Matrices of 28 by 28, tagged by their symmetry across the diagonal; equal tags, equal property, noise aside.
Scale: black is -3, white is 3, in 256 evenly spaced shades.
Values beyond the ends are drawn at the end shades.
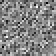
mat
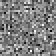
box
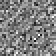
mat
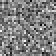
box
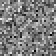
mat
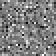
box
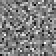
box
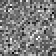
mat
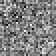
mat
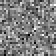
box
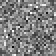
mat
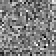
box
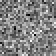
mat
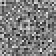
mat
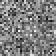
mat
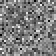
mat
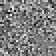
box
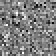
box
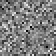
mat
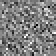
box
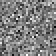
box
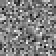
box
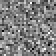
box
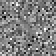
box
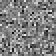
mat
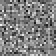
box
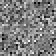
mat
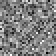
mat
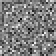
mat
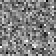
box
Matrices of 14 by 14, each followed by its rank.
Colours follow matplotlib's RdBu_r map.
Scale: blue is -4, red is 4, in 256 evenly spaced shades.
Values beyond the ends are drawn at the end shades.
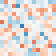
full rank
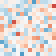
full rank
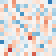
full rank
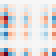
one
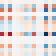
one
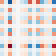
one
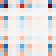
one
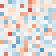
full rank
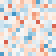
full rank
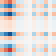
one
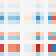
one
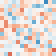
full rank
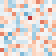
full rank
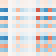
one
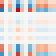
one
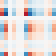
one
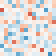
full rank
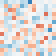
full rank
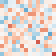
full rank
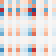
one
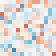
full rank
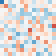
full rank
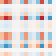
one
